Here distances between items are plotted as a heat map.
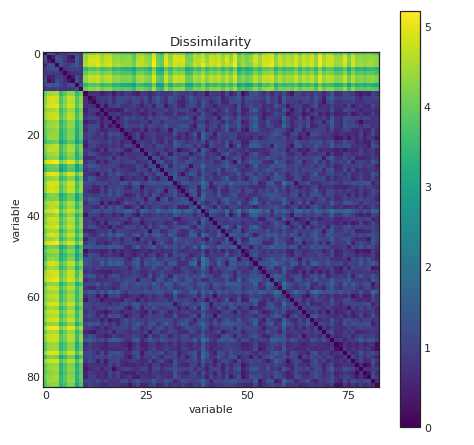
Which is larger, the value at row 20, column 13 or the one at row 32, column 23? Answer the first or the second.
the second
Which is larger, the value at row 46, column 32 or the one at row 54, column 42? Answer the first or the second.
the first
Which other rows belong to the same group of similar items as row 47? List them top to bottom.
10, 11, 12, 13, 14, 15, 16, 17, 18, 19, 20, 21, 22, 23, 24, 25, 26, 27, 28, 29, 30, 31, 32, 33, 34, 35, 36, 37, 38, 39, 40, 41, 42, 43, 44, 45, 46, 48, 49, 50, 51, 52, 53, 54, 55, 56, 57, 58, 59, 60, 61, 62, 63, 64, 65, 66, 67, 68, 69, 70, 71, 72, 73, 74, 75, 76, 77, 78, 79, 80, 81, 82
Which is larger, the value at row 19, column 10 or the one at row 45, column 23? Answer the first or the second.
the second
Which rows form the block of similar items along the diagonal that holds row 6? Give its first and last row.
0 to 9
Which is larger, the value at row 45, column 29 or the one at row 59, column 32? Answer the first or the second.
the second
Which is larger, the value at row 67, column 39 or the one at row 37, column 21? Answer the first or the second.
the first
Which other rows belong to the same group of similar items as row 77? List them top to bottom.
10, 11, 12, 13, 14, 15, 16, 17, 18, 19, 20, 21, 22, 23, 24, 25, 26, 27, 28, 29, 30, 31, 32, 33, 34, 35, 36, 37, 38, 39, 40, 41, 42, 43, 44, 45, 46, 47, 48, 49, 50, 51, 52, 53, 54, 55, 56, 57, 58, 59, 60, 61, 62, 63, 64, 65, 66, 67, 68, 69, 70, 71, 72, 73, 74, 75, 76, 78, 79, 80, 81, 82
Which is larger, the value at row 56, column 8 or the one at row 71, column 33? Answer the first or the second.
the first
